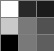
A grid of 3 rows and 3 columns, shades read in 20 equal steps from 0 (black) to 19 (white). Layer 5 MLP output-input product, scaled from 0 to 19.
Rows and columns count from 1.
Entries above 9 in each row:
1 1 0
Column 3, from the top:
2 6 7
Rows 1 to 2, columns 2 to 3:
3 2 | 9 6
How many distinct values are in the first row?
3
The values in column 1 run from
0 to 19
